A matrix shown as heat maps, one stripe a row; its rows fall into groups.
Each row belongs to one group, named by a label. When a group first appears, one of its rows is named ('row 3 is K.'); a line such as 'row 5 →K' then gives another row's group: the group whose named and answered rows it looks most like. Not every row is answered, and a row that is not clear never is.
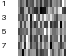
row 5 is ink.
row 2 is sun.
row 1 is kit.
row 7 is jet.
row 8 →sun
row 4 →jet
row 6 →jet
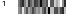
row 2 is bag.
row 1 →sun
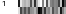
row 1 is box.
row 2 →kit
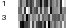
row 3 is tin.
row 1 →kit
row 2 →jet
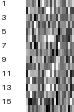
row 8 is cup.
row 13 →box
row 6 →bag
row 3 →tin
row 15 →kit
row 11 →box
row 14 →bag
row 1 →ink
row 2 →box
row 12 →bag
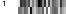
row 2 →ink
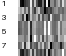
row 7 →jet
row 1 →kit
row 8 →kit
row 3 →tin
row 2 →cup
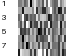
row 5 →kit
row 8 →box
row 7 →tin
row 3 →bag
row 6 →sun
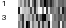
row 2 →box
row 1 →cup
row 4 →tin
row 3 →sun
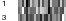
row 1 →tin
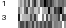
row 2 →bag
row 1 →cup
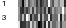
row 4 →kit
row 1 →sun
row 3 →jet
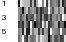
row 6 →bag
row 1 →box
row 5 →tin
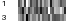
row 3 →tin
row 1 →jet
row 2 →sun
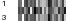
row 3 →bag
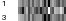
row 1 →cup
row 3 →cup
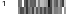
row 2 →kit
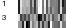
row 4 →tin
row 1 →box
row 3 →kit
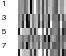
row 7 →tin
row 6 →cup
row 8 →box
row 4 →tin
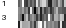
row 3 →sun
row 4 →box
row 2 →cup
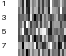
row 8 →tin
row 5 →bag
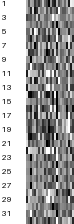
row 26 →cup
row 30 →cup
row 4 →cup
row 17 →tin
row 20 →kit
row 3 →ink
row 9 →sun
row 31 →bag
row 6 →sun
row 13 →box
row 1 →kit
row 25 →sun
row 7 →tin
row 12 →tin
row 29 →box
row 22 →box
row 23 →sun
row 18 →sun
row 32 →sun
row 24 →cup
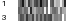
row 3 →kit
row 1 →sun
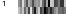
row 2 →cup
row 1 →bag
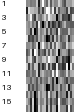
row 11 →ink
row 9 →bag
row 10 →jet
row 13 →kit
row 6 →kit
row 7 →ink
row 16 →tin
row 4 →cup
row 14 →tin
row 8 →jet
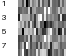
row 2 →ink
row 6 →ink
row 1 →tin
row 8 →bag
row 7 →jet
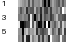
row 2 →kit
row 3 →cup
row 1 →cup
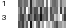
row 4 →ink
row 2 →jet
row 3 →sun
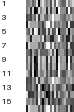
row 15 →cup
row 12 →ink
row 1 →ink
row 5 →jet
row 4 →box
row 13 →cup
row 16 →box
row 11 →tin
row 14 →kit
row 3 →ink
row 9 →tin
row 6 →sun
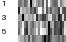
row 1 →ink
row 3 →sun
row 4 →bag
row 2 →box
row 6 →cup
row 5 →bag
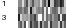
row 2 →ink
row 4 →jet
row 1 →bag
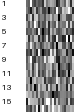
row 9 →bag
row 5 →cup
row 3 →jet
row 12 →sun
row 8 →cup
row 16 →ink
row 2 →sun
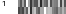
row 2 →ink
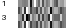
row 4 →jet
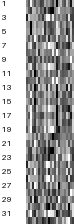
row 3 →box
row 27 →jet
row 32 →sun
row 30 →kit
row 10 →bag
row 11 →tin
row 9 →kit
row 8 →ink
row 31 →bag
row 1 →bag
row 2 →sun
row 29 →tin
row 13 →tin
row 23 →sun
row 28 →kit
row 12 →ink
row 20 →cup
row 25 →jet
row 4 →sun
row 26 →box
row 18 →bag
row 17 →bag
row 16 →bag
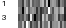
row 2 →sun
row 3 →cup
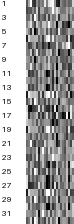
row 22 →ink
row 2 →ink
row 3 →jet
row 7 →sun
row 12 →cup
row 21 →bag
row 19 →box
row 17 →jet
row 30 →kit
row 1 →bag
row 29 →jet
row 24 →kit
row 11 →kit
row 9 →tin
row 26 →kit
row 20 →cup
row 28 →box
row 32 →jet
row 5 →tin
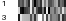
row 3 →box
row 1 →cup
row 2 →kit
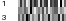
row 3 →tin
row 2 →ink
